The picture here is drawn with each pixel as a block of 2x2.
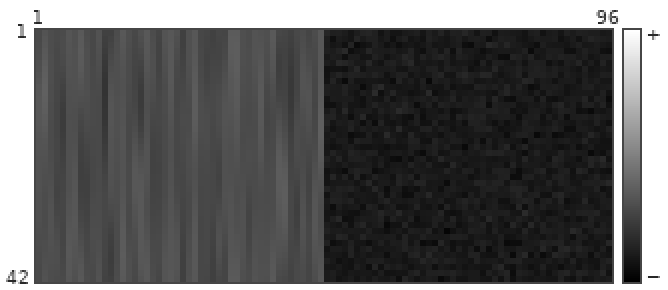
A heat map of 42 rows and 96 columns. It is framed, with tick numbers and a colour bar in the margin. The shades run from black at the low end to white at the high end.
It is made of 1 by 2 panels. Panel 1,1: low, streaked downward, faint in contrast. Panel 1,2: very low, fine-grained, faint in contrast.
